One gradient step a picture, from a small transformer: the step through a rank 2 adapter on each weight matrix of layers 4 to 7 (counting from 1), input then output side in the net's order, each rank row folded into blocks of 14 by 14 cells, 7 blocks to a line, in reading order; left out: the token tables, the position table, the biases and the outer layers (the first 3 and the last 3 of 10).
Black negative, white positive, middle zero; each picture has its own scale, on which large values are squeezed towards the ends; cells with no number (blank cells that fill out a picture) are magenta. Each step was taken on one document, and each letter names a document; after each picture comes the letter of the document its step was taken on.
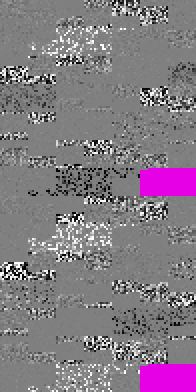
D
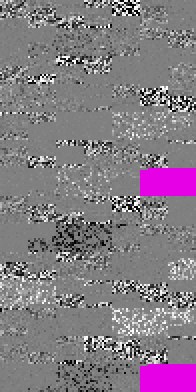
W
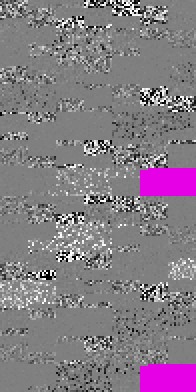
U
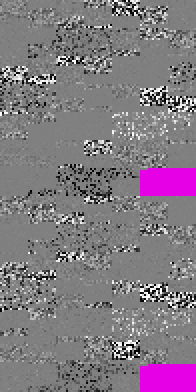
W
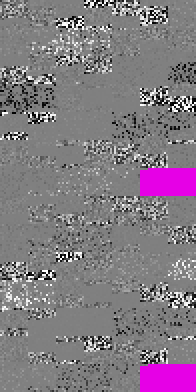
D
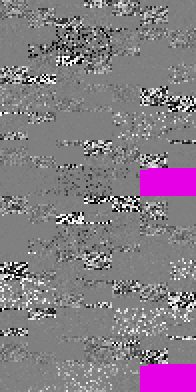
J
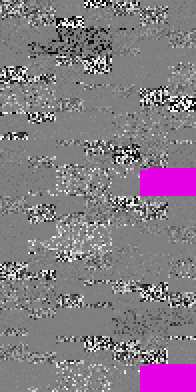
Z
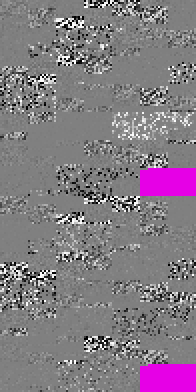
J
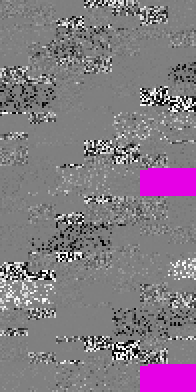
D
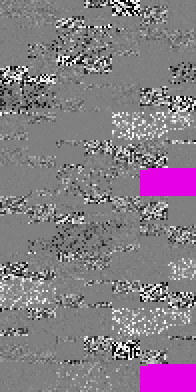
W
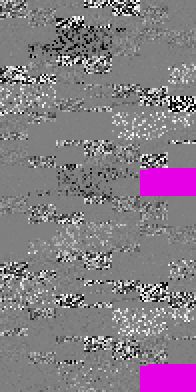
J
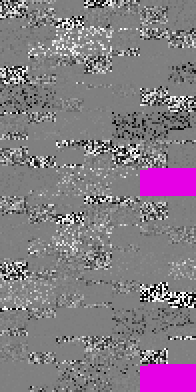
Z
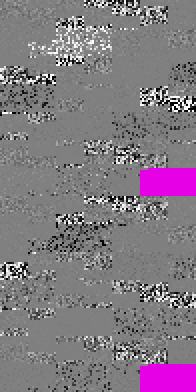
D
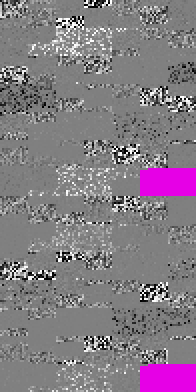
U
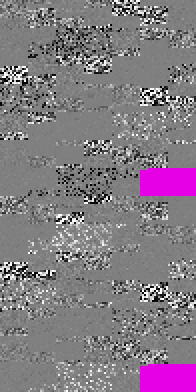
J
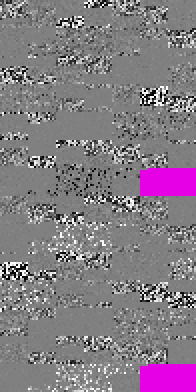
U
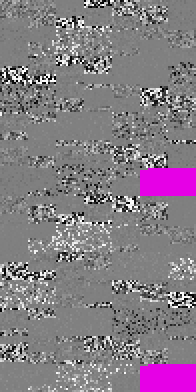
U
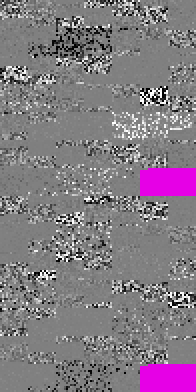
U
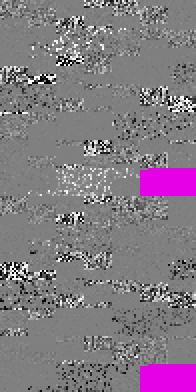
Z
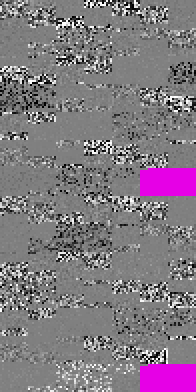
U
